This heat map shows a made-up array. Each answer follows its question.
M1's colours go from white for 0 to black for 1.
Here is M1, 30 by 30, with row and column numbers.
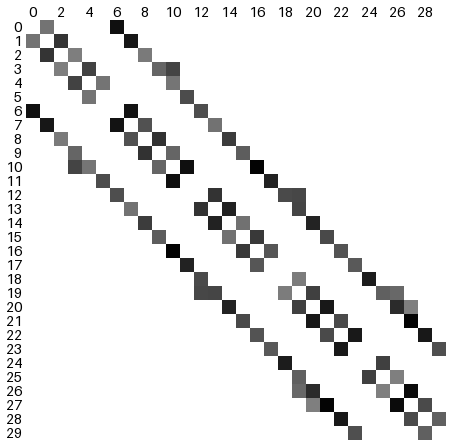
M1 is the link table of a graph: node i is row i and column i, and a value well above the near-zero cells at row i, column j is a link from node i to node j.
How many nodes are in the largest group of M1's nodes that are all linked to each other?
3
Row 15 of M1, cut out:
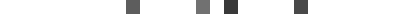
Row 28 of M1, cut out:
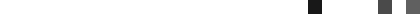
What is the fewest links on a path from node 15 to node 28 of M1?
3
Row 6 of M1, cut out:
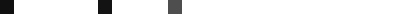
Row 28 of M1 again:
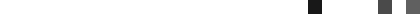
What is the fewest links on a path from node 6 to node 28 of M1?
5
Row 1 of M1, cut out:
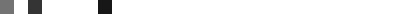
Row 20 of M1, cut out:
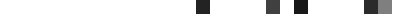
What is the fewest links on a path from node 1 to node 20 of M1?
4
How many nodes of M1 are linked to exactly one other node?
0
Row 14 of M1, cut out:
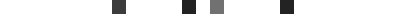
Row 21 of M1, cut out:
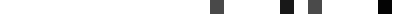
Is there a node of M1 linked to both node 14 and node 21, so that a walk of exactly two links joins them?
yes
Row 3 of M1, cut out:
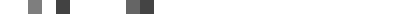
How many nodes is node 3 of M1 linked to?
4
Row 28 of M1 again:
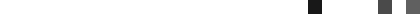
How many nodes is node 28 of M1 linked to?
3
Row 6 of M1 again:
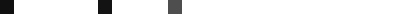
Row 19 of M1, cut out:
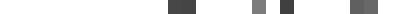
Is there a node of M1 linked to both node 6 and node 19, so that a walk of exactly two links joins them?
yes
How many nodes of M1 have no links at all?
0
